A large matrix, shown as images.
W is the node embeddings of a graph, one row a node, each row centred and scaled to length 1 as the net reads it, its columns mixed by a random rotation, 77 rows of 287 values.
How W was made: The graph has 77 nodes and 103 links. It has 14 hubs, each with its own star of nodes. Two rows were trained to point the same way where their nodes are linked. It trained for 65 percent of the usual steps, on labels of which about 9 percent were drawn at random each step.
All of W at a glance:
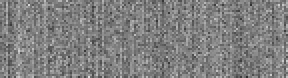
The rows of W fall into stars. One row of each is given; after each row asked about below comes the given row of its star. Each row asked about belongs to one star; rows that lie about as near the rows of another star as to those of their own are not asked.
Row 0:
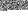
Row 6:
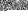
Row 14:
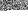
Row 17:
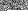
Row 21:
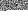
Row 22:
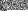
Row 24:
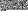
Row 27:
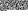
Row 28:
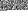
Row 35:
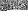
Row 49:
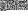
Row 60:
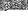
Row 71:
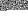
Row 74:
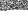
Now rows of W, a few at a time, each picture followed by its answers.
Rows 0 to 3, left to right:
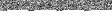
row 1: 74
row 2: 14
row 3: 27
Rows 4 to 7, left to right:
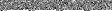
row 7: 17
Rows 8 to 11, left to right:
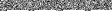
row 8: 28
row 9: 49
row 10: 22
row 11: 74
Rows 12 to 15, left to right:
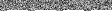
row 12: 71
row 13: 27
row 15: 60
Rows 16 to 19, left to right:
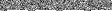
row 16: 22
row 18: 49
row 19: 28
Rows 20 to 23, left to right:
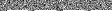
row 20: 35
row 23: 21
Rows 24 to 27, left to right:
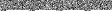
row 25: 21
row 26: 21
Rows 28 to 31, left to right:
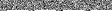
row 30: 28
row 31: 24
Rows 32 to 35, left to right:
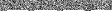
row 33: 49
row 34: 0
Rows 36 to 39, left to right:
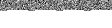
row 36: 6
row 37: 27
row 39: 60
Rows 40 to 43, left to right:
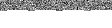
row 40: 17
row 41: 27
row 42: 6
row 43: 60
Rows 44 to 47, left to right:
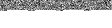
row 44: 22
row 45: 6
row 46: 35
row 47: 24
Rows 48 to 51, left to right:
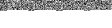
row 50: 27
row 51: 60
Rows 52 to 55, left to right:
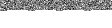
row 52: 60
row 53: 22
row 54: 17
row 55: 6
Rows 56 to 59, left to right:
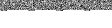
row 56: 0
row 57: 0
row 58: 35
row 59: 49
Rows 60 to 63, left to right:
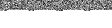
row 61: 49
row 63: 71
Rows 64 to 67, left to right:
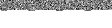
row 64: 0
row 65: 27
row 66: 71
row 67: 24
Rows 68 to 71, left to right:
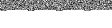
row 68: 49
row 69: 71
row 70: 17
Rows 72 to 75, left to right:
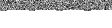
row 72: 6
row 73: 0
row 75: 22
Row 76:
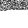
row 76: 60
